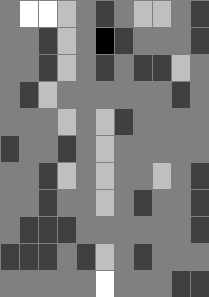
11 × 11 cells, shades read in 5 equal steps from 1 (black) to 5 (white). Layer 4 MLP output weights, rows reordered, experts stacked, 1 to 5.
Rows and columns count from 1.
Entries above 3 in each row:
5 1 2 1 2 1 3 1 0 1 1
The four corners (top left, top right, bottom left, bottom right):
3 2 3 2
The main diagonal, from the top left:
3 3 2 3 3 4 3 2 3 3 2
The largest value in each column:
3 5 5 4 3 5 3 4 4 4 3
